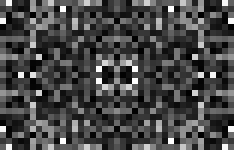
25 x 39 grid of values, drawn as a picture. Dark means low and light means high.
No single row or column stands out from its neighbours. Its left and right halves mirror each other, and so do its top and bottom. No seam splits the table. On average the colour sits 30% of the way up the scale. The values are skewed, with a long tail toward high values. There is no overall slope.
